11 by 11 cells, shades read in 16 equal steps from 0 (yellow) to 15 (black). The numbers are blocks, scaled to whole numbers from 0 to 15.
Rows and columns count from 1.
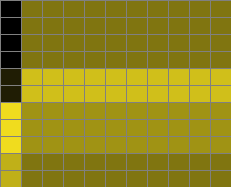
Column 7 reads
7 7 7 7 2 2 5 5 5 7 7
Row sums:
85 85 85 85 33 33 50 50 50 73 73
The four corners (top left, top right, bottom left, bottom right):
15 7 3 7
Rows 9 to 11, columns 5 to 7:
5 5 5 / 7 7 7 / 7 7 7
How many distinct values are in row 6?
2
